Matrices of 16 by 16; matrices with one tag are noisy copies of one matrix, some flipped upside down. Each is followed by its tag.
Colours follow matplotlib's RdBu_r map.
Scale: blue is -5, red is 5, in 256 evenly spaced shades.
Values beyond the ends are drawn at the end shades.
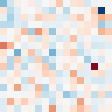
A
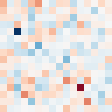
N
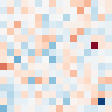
A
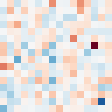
A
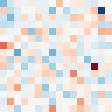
A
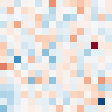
A
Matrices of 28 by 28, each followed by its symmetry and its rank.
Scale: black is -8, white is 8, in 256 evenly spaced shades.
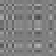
neither, rank one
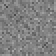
symmetric, full rank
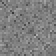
symmetric, full rank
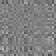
neither, rank three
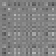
symmetric, rank two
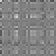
symmetric, rank two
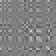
symmetric, rank three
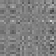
neither, rank three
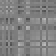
symmetric, rank two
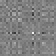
symmetric, rank three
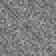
symmetric, full rank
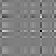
neither, rank one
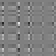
neither, rank one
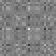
symmetric, rank three
